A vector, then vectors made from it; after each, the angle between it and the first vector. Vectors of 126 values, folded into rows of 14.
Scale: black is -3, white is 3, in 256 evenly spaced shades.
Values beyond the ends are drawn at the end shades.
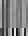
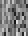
partly opposed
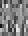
partly opposed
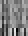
nearly parallel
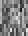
partly aligned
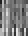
nearly opposite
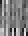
nearly opposite
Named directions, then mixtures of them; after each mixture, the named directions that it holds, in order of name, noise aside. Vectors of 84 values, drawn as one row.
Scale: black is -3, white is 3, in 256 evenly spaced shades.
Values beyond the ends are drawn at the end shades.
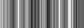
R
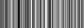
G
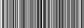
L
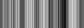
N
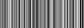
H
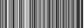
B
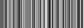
B, G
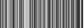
B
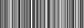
G, H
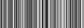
G, L, N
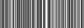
G, L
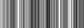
R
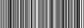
H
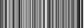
B, G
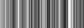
N, R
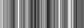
R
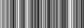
L, N, R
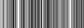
L, R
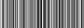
L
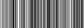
B, L, R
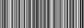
H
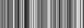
B, R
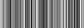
H, N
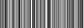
B, G, H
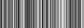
L, N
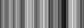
N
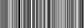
G, H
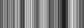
N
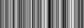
G, N, R
